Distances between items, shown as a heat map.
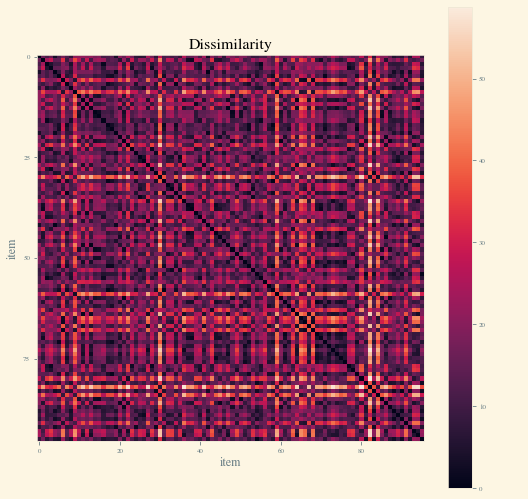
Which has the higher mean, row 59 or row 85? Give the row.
59
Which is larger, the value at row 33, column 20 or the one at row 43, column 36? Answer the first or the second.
the second
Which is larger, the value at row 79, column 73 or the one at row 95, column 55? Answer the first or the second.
the first
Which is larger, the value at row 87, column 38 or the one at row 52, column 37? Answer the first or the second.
the first
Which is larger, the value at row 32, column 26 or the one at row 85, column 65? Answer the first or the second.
the second
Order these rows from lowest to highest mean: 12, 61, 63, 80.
61, 12, 63, 80
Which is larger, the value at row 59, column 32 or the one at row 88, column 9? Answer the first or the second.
the second
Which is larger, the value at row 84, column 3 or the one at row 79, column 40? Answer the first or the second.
the first
